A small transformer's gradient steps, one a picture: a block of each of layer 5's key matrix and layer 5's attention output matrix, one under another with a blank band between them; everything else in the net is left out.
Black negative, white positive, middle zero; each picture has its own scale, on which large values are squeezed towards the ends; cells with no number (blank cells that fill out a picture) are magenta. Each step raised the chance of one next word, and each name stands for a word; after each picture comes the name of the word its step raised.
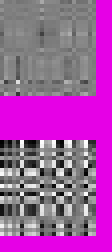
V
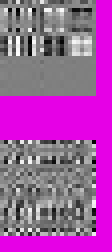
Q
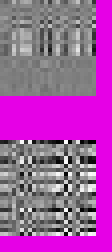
Q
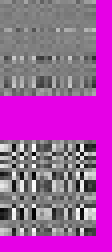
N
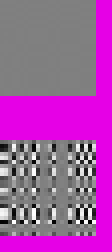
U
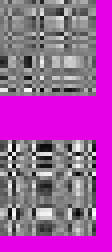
N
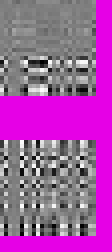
V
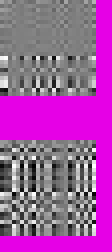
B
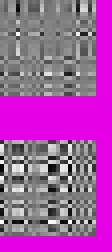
U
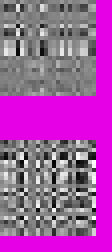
B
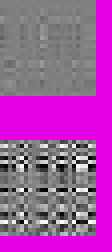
U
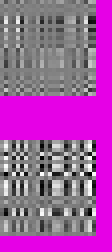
N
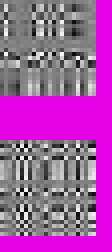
B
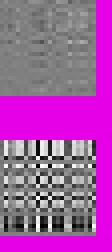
V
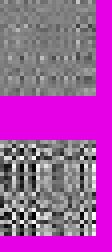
B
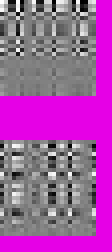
N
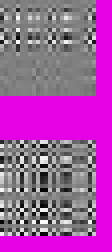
Q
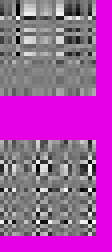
U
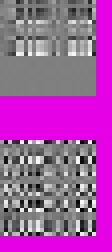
Q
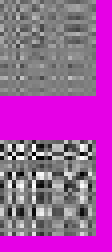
N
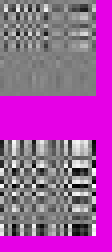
V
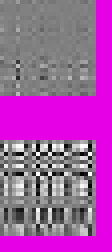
N
